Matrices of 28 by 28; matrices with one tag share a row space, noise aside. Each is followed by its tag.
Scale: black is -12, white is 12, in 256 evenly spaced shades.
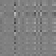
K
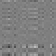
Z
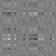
Z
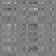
Z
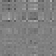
Z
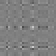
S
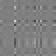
K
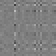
K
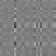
K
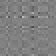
S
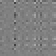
K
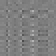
S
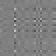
K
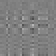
S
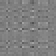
S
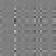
K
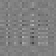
S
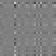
K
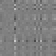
K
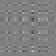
S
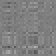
Z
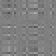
Z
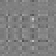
S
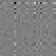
K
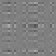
Z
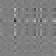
K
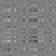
Z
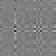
K
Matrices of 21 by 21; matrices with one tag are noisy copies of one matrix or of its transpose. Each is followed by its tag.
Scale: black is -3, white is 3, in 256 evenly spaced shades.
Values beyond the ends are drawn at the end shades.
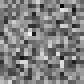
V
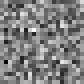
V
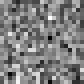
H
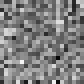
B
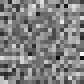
B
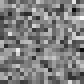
H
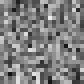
H
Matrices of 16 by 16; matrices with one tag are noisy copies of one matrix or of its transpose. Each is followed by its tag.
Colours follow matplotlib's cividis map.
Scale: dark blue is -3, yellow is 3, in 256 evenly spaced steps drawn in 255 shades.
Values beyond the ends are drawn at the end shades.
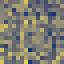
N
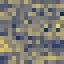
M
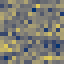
M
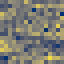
M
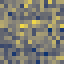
N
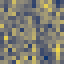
M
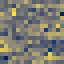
M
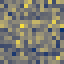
N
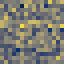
N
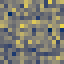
N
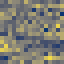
M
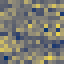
M
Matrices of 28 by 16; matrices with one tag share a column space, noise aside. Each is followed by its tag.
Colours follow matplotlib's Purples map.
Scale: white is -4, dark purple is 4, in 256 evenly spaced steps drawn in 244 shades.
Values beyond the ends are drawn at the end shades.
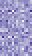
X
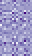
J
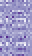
J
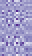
J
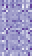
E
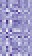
X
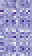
X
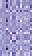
E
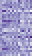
X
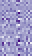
J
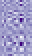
J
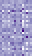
X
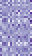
J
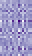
X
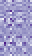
J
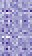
X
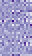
J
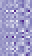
X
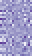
J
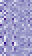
J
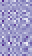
J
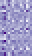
E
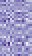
J
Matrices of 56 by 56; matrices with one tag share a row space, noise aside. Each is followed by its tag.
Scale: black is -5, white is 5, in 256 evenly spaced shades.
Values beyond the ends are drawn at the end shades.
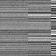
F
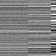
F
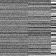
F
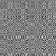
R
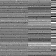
F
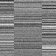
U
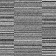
U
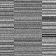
U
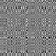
R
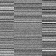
U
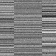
U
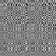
R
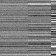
F
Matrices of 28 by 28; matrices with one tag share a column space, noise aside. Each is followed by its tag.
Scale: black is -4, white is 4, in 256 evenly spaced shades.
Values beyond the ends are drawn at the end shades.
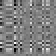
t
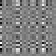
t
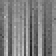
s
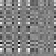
t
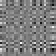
t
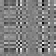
t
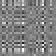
t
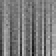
s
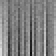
s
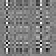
t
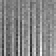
s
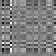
t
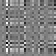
t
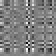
t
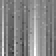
s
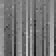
s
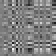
t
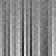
s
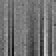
s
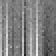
s
